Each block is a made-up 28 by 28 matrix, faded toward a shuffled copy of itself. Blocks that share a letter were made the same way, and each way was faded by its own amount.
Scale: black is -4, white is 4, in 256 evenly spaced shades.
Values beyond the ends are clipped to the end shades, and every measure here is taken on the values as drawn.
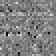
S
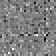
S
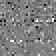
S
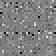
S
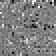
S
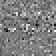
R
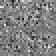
R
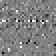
S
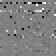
S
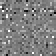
S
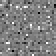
S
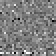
R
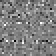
R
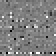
R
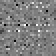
S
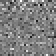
R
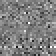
R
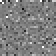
S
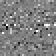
S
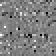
S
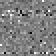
R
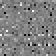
S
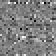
R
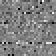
R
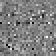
R
